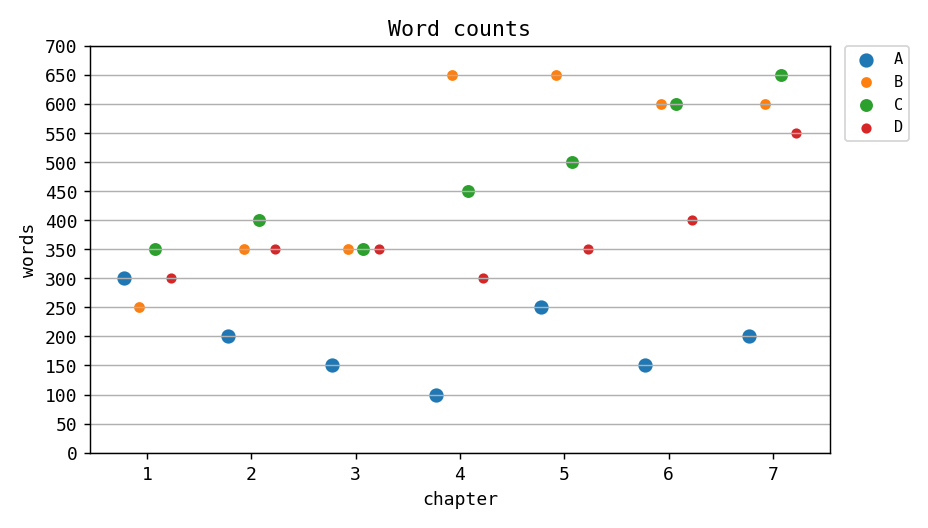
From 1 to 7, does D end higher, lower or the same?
higher
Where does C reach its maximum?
7
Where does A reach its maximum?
1
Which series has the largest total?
B
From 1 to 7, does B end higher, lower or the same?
higher
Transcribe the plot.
Title: Word counts
x-axis: chapter, ticks 1 2 3 4 5 6 7
y-axis: words, ticks 0 50 100 150 200 250 300 350 400 450 500 550 600 650 700
Legend: A, B, C, D
Values:
A: 300 200 150 100 250 150 200
B: 250 350 350 650 650 600 600
C: 350 400 350 450 500 600 650
D: 300 350 350 300 350 400 550
